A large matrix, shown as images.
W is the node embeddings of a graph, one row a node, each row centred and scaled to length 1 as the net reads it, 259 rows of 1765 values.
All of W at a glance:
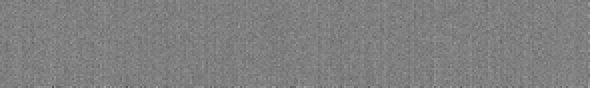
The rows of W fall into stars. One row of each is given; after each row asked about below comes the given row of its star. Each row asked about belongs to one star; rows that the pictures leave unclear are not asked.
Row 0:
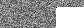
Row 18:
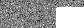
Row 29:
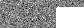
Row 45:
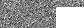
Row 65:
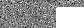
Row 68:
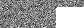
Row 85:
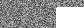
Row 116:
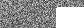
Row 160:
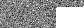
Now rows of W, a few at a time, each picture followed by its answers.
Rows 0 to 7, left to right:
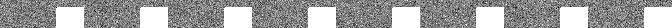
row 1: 0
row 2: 18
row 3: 85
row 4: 0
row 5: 116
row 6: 160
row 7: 29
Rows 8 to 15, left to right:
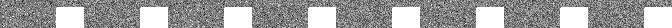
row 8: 65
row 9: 116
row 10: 18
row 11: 68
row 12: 29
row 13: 85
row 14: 18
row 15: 45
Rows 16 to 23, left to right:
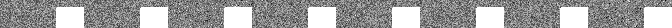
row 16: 65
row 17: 0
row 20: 45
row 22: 85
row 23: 160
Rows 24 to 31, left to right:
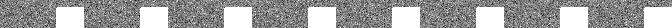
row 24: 68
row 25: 116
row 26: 85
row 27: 116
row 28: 160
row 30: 85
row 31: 160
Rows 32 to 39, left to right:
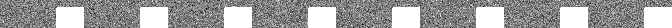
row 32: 68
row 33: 65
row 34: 116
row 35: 18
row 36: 68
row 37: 65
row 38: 18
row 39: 29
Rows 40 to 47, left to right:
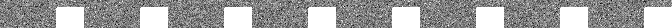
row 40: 68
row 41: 29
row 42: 29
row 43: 45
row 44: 65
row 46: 45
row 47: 18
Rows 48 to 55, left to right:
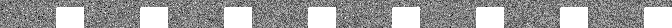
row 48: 18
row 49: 116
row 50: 18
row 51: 18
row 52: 45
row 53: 65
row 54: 160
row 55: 65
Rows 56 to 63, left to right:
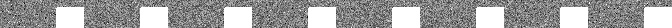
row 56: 85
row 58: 0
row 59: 45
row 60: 29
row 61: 116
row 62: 68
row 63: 29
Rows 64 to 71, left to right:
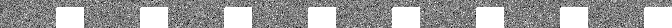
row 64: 18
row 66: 85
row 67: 65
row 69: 116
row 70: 85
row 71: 68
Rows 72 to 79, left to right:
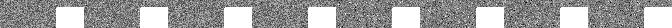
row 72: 68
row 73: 18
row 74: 0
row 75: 85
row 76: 160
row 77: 116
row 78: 0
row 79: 0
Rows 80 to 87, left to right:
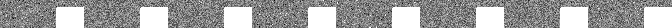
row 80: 18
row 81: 0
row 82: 45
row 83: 0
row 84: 29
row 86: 68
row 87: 18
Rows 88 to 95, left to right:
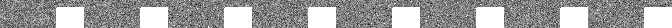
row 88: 45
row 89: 29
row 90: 29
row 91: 85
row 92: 160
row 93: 65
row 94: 85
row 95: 45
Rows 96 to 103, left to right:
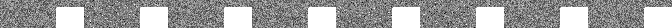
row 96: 45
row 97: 65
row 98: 65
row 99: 65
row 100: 116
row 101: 116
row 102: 160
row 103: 18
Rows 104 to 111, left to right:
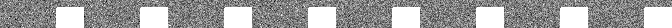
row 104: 45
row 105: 65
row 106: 116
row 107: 65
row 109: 160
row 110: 68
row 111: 116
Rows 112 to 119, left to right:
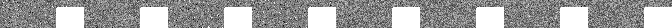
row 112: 65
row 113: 160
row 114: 29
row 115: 29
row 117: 0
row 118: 116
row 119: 68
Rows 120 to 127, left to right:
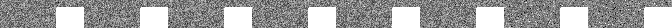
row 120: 45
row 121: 45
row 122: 116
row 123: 0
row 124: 45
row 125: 85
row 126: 0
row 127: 0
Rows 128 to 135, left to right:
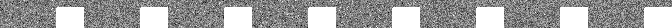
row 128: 18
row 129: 85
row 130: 45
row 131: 85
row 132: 29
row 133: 0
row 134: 116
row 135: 29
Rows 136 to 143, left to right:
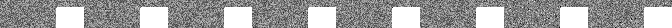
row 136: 68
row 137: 65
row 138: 45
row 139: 85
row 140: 29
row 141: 68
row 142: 85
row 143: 29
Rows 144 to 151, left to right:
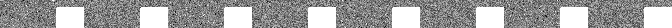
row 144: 18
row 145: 29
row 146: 0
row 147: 65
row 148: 65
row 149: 85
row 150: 18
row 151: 68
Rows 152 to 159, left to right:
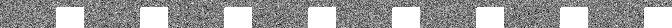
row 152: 85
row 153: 45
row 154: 85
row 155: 68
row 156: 29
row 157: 116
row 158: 68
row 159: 45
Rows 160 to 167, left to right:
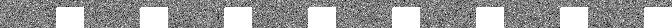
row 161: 68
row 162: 45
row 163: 68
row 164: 65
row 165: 45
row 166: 85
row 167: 45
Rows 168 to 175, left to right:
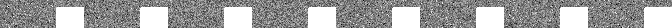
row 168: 65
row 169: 18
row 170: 65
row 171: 45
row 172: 0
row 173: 29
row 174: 45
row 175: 29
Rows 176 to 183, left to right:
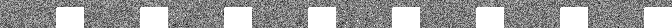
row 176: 45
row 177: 68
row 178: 45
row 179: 116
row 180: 85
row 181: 68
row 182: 29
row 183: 65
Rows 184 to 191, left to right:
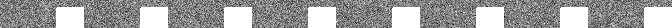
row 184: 0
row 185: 68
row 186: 18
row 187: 18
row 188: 68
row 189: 116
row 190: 65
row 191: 45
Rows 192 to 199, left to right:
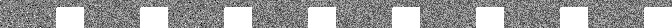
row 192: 29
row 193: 0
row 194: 0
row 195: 68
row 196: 85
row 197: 18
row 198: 85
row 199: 65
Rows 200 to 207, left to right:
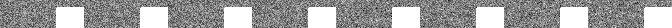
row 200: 85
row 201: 85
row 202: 18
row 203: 18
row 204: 45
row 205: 116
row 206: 45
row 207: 0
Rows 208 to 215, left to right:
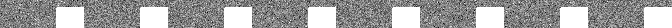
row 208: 160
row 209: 18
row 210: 68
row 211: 18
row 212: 85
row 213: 18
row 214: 116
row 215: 0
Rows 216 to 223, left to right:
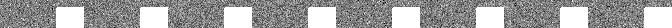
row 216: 160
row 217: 18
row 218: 29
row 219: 29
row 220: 0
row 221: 68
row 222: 65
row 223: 68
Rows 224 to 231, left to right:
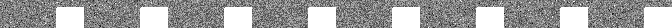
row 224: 85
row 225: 65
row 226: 29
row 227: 160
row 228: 0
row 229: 160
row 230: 116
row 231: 68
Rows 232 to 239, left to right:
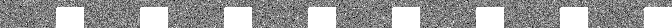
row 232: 68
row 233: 45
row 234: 160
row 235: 85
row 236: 160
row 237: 0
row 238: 160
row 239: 68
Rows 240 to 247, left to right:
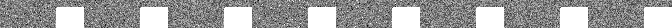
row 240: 68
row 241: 68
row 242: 65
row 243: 160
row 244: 29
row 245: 0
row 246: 65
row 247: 65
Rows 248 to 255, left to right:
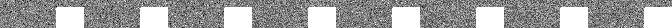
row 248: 18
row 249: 160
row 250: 0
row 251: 68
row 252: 116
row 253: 116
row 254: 160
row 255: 68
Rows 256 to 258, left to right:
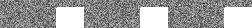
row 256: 18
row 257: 29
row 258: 85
